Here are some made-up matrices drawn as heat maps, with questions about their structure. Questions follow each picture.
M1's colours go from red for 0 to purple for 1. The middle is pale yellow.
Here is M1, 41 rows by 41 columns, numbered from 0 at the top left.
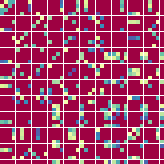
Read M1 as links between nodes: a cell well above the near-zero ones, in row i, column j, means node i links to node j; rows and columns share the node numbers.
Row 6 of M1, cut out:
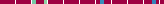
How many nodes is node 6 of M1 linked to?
4
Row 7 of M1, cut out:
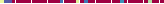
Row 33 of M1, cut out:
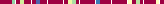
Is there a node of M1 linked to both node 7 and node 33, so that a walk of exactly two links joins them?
no
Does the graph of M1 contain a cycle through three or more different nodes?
yes
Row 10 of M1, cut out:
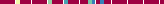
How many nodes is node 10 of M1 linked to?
6
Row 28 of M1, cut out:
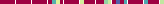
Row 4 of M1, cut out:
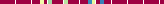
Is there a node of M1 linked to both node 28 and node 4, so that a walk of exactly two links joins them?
no
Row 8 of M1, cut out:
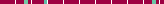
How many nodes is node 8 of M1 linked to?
3
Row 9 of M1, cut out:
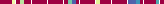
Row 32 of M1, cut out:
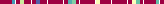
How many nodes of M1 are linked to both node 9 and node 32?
8
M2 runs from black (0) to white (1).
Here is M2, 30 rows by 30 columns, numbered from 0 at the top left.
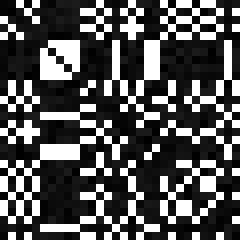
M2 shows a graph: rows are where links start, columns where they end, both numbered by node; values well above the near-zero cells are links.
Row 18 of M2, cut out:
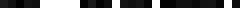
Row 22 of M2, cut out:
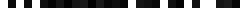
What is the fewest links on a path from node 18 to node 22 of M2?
4
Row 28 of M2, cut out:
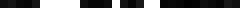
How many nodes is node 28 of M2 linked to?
8
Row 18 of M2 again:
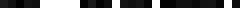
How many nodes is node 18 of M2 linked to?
8
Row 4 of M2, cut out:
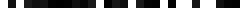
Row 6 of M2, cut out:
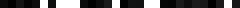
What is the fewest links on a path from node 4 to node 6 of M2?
3
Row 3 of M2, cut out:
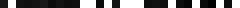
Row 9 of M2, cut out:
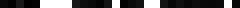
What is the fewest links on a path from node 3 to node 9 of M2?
4
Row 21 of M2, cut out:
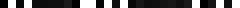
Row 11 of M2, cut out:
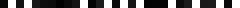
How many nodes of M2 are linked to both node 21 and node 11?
8
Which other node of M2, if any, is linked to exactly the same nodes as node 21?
node 17
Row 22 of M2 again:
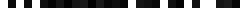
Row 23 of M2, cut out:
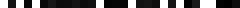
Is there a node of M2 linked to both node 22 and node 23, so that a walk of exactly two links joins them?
yes
